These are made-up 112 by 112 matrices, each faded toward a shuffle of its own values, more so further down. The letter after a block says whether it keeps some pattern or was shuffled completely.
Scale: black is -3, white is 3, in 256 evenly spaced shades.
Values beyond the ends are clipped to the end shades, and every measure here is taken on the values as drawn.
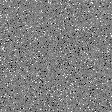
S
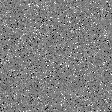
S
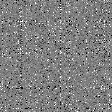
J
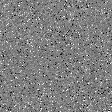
S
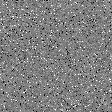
S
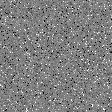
S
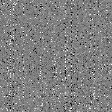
J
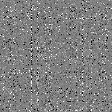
J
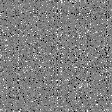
J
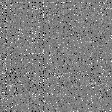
J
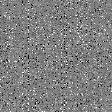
J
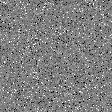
S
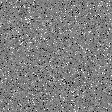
S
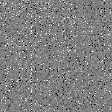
J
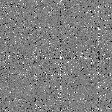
J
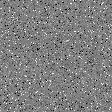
S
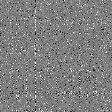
J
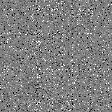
J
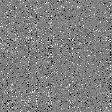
J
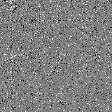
J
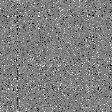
J
